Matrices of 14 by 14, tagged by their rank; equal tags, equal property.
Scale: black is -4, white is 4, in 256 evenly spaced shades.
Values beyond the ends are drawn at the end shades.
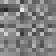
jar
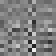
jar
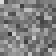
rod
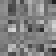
jar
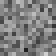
rod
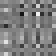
jar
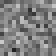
rod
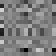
jar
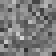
rod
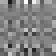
jar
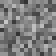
rod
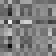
jar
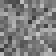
rod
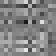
jar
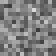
rod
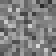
rod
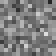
rod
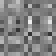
jar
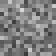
rod
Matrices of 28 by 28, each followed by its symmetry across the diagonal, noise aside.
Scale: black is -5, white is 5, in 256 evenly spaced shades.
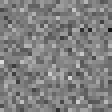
neither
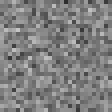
neither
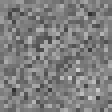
symmetric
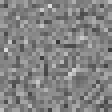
symmetric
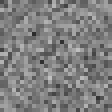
symmetric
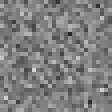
antisymmetric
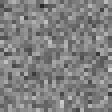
neither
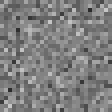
symmetric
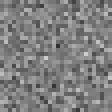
antisymmetric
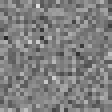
antisymmetric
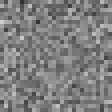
antisymmetric
